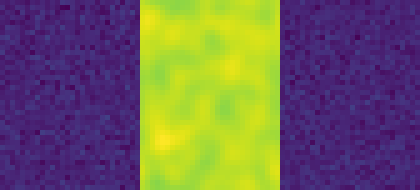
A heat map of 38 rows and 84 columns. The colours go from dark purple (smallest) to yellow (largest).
The table splits into one row of 3 panels. Panel 1,1: very low, fine-grained, faint in contrast. Panel 1,2: very high, blotchy, faint in contrast. Panel 1,3: very low, fine-grained, faint in contrast.
